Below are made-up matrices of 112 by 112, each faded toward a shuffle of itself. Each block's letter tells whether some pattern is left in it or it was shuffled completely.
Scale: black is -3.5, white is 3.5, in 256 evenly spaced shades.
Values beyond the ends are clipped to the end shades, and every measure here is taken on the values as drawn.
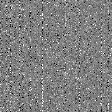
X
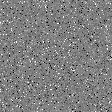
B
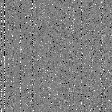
X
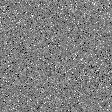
B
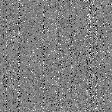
X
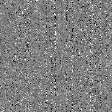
X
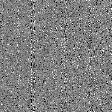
X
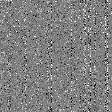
X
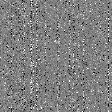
X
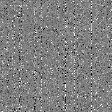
X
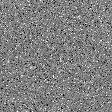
B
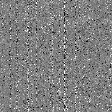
X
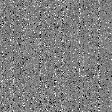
X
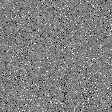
B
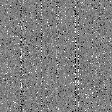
X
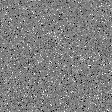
B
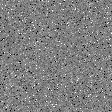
B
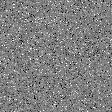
B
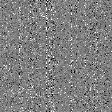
X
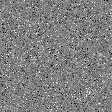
B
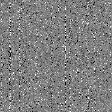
X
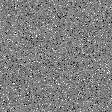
B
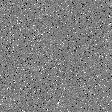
B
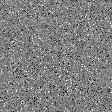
B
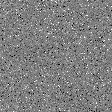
B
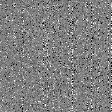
X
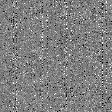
X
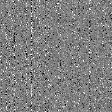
X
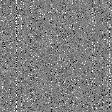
X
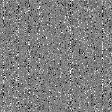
X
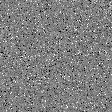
B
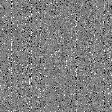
X
